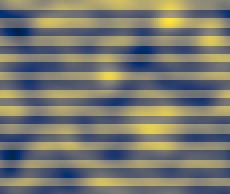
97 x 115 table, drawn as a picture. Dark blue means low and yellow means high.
No lone cell stands out from its neighbours. The top right is the ninth with the highest average. The bottom left is the ninth with the lowest average. Horizontal stripes repeat 11 times down the table.
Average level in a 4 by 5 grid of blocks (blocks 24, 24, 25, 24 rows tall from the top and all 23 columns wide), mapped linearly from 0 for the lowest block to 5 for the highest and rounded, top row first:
1 4 3 4 4 | 1 2 2 0 2 | 2 3 1 5 1 | 0 1 2 2 1
